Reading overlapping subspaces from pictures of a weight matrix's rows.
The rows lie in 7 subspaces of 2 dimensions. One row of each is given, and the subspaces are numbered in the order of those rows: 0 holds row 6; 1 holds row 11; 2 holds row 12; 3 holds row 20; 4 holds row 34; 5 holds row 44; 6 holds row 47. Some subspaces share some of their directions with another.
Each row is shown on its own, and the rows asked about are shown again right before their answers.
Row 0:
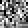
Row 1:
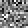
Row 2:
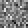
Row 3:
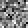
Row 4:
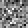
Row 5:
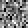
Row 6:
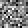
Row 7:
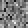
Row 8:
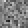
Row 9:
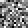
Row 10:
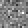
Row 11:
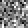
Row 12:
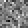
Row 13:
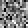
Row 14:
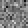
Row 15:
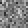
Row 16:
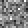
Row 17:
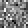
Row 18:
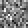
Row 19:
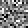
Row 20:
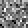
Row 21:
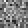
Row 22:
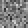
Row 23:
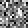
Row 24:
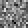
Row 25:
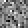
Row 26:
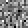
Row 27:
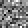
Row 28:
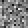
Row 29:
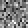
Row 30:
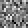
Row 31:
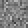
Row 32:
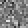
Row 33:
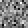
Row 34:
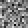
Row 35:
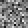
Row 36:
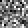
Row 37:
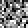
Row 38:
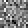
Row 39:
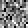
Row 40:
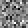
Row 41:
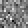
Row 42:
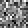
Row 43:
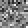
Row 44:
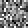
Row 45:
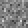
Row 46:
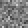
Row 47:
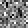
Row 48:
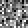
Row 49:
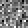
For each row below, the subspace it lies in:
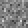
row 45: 3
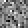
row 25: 2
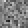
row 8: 2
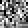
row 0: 6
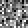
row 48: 3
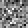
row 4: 0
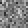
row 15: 6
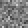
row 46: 0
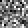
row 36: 1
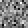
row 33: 1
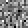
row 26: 3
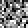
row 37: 3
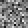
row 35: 4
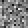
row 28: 4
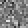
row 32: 2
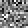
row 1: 5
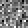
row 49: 3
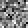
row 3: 5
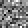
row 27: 0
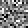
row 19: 5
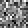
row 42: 6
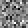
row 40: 1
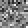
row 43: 5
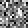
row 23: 6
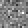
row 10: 0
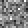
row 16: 4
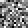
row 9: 4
